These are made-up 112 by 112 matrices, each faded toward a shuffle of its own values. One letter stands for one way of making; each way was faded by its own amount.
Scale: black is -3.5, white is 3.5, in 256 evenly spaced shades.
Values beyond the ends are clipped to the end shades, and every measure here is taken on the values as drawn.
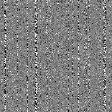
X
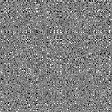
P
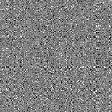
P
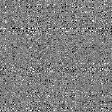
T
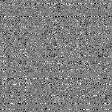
T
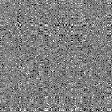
P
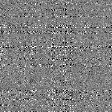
T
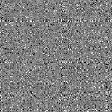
P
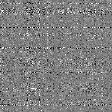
T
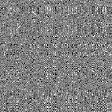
P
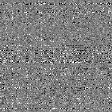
T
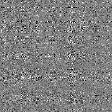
T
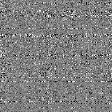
T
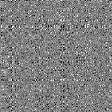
P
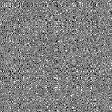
P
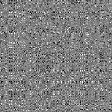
P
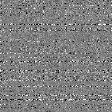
T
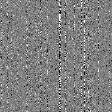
X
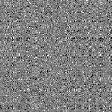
P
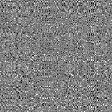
P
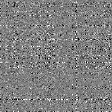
T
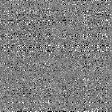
T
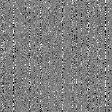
X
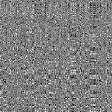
P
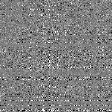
T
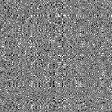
P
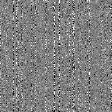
X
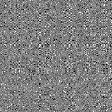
P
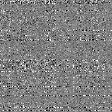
T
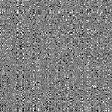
P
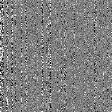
X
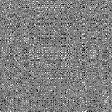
P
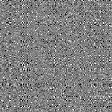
P
